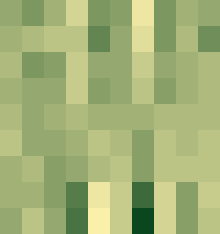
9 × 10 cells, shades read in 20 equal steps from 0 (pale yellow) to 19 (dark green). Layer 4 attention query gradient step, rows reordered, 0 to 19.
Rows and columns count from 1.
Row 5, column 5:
7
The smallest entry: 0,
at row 9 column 5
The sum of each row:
73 72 70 71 66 64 65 72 75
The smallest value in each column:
5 5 5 3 0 4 1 3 5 4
